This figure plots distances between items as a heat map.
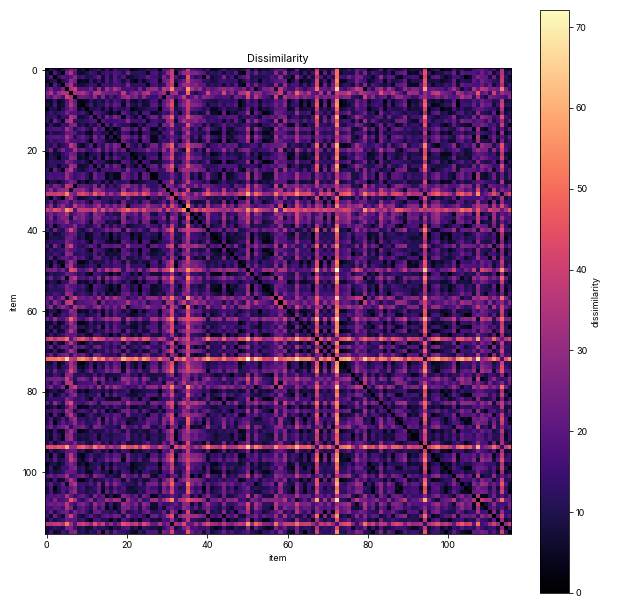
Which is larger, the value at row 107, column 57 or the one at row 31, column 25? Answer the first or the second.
the second
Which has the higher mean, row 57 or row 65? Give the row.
57
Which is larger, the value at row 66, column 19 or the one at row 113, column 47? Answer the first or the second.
the second
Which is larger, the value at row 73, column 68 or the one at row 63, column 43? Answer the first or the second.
the second
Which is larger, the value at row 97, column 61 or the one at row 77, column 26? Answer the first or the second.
the first
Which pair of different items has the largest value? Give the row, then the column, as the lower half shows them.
72, 50
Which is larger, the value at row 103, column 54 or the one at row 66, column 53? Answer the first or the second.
the first
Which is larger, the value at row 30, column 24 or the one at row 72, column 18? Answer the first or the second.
the second
